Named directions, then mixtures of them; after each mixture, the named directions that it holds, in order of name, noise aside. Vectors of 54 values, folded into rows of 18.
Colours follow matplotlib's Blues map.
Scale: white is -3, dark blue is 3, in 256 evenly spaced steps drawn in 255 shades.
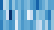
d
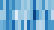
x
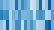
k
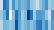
d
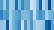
k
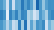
d, x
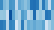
d, k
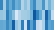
x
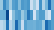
d, k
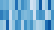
k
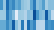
x
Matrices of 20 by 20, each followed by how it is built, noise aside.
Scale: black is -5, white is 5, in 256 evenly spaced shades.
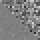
upper triangular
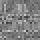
low rank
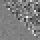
upper triangular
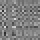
low rank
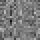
low rank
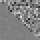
upper triangular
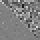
upper triangular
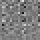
low rank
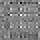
low rank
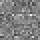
low rank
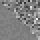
upper triangular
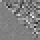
upper triangular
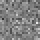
low rank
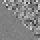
upper triangular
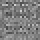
low rank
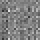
low rank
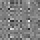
low rank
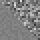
upper triangular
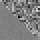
upper triangular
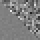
upper triangular
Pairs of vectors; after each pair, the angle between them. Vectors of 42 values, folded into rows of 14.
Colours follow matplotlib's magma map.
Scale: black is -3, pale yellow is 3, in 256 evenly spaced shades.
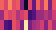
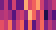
partly opposed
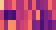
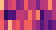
nearly parallel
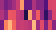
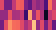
nearly parallel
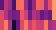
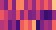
partly aligned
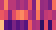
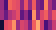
partly opposed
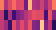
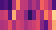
partly opposed
